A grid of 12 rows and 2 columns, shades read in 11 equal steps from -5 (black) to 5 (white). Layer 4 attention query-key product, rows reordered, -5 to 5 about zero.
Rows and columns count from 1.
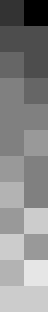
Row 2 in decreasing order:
-2 -2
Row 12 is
3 3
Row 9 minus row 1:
4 8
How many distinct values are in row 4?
2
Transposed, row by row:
-3 -2 -1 0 0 0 1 2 1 3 2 3 / -5 -2 -2 -1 0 1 0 0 3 1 4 3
